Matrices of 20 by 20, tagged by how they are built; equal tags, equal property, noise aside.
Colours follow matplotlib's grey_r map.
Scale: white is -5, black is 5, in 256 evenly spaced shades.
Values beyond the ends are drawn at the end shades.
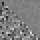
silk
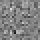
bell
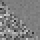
silk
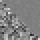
silk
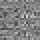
bell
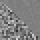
silk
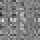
bell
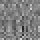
bell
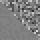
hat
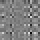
bell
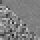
silk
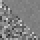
silk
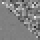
hat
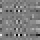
bell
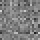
bell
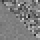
hat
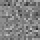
bell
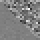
hat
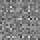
bell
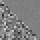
silk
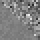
hat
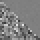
silk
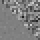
hat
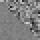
hat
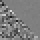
silk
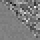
hat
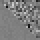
hat
